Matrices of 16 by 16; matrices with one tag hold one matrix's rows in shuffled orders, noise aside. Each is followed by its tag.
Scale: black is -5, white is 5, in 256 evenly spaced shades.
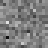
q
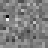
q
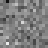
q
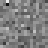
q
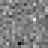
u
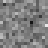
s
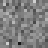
u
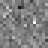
u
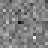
u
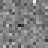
u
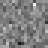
u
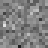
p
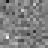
q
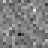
u
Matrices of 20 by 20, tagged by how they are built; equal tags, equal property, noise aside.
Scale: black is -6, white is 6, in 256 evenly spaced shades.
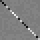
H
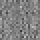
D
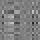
D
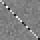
H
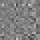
D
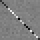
H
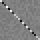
H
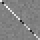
H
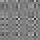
D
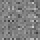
D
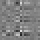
D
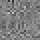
D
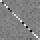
H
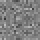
D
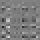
D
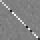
H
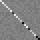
H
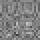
D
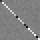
H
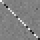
H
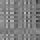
D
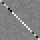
H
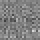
D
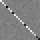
H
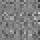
D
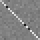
H
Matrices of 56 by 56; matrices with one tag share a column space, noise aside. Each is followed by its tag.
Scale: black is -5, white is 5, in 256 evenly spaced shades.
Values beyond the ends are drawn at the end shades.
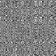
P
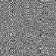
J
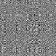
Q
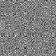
J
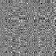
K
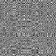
J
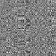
K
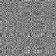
J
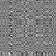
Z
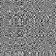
Z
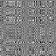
P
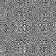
Q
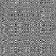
Q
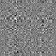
K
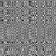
P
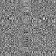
K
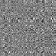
K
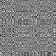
Z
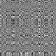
Z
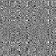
P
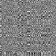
Z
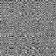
J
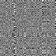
J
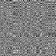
J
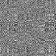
Q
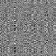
Q
